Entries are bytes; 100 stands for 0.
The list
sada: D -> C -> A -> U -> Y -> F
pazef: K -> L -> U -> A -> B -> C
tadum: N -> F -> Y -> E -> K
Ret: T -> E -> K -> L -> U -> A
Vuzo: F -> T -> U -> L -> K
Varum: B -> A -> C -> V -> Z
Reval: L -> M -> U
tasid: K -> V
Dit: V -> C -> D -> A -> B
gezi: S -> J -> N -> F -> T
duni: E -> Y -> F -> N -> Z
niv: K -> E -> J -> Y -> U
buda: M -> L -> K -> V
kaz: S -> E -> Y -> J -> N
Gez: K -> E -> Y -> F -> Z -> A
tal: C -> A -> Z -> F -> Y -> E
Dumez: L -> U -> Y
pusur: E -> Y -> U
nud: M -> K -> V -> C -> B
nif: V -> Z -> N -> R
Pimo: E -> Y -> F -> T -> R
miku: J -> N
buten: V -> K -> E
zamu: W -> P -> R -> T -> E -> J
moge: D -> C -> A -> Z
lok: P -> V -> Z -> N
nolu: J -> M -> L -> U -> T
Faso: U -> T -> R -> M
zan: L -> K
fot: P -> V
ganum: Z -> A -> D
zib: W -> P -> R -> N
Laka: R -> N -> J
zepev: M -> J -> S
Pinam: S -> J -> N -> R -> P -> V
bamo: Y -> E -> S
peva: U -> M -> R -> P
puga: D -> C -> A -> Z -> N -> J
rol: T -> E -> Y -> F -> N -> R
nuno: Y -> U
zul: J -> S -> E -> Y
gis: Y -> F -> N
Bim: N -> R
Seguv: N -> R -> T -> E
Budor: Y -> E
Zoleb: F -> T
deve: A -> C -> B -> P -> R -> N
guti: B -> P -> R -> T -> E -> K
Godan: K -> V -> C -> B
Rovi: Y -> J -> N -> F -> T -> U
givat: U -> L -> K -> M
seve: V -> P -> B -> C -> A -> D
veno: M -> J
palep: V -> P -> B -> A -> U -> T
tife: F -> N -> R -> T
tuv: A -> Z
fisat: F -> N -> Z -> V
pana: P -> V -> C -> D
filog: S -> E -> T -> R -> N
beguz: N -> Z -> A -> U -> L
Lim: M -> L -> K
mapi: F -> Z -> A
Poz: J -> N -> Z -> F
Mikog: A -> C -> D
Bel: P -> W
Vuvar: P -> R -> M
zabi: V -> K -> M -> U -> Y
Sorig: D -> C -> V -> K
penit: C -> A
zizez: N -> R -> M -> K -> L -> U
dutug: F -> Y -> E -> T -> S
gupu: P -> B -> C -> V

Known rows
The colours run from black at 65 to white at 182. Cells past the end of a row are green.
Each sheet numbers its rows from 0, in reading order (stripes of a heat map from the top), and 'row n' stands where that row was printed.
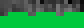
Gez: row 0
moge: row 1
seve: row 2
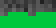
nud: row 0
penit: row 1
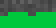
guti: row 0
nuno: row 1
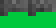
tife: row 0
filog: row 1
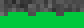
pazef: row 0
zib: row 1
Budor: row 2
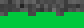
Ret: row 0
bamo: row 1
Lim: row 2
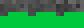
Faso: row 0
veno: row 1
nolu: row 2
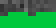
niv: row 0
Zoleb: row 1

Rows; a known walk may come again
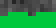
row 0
sada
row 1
Gez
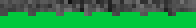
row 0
zepev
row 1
zabi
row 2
Varum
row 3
gupu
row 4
Vuzo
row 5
deve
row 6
tife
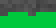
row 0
veno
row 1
buten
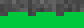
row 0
Faso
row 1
Seguv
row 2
Budor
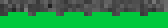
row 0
zul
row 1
Ret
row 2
zan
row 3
nif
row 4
Zoleb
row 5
filog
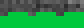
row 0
guti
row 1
buda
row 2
zizez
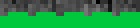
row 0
Sorig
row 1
Bel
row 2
nuno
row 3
seve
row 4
pazef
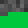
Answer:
zib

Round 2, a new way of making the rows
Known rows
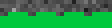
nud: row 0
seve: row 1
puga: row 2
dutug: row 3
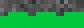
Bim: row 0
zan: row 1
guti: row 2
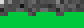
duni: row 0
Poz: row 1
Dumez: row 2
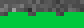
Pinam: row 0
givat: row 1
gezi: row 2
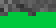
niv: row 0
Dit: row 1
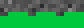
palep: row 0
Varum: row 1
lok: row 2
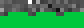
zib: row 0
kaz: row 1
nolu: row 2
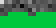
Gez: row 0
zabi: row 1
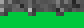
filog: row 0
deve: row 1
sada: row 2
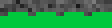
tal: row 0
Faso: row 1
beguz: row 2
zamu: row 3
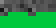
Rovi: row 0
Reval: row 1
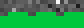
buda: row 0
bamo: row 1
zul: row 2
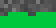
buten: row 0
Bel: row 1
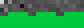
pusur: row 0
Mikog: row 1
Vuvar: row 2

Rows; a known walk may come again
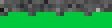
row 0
Rovi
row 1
moge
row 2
nif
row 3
tasid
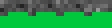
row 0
gis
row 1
Seguv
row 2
Budor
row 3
Pinam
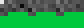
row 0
rol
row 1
Reval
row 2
Dumez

